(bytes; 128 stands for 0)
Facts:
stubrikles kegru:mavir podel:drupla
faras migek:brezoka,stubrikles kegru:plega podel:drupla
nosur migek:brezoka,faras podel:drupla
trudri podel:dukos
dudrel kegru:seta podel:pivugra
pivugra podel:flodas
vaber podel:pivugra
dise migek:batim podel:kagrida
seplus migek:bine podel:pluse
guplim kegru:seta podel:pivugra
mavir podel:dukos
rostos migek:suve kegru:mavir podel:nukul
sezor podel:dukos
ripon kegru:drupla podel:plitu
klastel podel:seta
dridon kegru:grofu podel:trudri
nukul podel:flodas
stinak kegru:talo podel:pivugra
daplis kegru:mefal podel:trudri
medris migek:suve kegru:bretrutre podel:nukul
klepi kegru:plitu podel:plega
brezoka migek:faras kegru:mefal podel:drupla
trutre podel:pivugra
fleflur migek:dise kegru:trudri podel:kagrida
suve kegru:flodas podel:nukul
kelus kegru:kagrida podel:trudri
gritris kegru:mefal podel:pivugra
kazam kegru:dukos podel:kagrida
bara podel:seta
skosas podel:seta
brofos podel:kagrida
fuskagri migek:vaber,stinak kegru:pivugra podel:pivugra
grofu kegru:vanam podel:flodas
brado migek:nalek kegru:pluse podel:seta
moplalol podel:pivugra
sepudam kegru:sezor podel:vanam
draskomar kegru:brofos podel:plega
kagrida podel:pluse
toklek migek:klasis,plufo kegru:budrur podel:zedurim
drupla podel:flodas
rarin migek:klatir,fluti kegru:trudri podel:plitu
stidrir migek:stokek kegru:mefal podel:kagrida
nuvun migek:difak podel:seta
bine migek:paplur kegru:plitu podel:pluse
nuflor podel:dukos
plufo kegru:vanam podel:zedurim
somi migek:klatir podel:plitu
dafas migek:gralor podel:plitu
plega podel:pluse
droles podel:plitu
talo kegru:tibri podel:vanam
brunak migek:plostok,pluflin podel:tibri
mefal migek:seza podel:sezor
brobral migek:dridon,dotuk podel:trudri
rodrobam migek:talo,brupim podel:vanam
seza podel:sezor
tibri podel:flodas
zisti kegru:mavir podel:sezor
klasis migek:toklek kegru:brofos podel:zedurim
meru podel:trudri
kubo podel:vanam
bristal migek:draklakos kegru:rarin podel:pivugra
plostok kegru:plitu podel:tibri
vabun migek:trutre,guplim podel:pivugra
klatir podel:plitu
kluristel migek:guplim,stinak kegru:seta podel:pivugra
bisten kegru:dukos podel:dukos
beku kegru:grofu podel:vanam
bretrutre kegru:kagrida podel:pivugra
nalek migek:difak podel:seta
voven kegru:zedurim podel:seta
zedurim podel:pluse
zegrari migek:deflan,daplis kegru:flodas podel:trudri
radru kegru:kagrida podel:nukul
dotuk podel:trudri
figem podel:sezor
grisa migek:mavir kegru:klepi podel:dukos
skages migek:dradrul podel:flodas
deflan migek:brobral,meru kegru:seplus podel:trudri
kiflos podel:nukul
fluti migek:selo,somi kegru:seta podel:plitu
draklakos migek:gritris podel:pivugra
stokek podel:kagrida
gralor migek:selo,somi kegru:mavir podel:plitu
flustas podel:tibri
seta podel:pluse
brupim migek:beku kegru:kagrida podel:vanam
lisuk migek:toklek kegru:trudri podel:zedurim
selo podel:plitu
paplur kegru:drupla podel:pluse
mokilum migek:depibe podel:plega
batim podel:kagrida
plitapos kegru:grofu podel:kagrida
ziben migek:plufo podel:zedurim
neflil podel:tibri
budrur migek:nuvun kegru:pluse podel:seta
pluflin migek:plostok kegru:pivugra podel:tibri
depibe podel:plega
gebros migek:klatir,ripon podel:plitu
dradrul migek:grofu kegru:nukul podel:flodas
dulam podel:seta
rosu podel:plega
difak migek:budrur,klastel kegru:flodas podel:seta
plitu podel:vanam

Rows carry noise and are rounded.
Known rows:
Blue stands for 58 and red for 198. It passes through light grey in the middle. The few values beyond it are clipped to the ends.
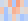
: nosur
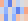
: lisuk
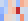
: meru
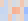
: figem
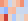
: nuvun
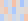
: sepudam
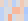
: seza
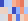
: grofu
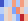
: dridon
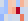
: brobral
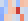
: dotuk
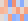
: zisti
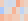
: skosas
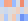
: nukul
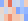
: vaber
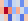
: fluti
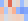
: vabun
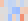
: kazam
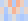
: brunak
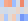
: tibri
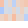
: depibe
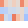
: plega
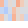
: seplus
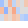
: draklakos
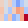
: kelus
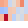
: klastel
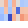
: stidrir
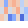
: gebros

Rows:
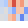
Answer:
vanam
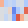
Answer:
klepi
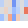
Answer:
plostok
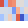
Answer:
plitu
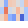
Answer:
somi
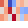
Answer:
seta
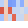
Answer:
dudrel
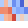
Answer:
guplim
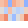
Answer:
brado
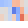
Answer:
plitapos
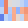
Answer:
brezoka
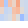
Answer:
rodrobam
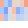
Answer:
ziben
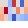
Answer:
gralor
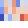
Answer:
daplis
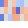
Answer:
gritris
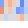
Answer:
fuskagri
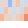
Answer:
voven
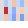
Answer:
ripon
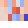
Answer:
mavir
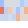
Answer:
bristal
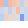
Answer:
droles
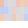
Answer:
rosu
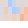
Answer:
paplur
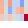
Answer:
brupim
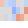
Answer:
bine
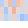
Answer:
skages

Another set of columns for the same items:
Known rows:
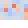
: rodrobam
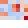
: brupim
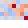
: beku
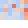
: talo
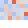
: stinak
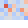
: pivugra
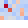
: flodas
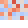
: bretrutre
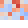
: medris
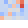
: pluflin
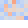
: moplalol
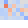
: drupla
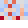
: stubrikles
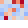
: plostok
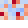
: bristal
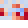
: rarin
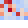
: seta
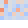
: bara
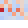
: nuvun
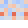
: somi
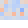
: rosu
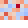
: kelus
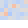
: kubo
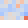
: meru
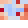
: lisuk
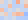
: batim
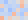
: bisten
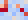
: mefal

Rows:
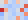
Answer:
stidrir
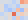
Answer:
draskomar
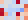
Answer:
fleflur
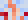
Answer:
fluti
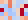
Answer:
plufo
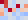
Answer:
kagrida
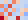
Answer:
rostos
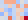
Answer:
dridon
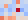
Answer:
zegrari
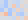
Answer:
sepudam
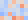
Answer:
faras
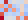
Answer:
zisti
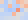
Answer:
kazam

